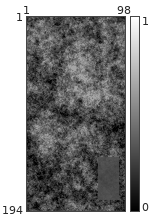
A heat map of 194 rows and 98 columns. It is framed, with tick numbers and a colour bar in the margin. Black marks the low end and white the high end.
Average level on the scale: 30%. Mirror symmetry: none. Odd patch: calmer, in the bottom right. Calmest part: bottom right.
